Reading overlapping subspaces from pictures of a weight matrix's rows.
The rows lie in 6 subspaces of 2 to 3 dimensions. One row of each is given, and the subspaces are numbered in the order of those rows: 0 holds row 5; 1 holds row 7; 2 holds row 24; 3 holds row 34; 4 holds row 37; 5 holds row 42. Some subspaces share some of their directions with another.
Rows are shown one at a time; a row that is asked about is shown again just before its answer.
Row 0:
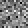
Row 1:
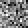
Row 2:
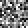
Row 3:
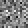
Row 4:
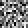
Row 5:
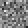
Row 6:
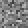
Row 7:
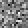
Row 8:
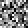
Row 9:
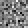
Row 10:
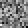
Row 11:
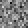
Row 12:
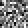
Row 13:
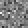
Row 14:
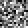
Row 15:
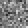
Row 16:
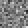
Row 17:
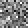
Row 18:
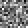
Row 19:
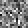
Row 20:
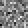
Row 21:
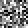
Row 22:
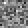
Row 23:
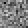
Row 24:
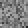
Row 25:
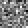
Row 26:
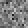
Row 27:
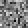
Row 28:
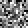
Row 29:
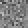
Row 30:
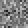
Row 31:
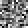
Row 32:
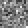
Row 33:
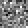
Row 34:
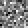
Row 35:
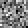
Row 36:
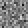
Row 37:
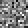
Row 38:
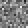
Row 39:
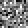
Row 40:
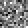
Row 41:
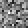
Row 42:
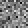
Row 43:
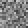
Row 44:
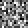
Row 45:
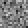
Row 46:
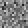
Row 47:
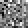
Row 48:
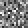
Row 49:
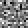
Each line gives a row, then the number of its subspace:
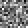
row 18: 3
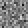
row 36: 0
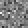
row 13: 4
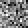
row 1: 1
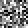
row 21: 5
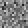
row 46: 0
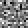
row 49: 2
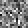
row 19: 3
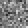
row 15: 1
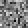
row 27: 3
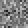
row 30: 5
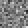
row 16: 4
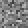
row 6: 1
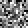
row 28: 0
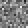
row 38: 3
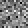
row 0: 5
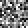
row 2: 2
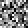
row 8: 0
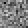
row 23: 1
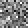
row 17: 5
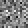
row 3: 5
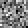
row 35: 2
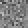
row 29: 1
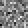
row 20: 3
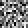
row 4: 3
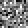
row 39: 4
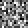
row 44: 0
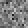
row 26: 0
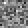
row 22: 0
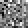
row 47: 1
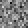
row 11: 0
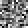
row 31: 4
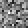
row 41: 1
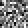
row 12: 3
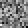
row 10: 2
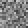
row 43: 5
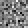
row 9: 4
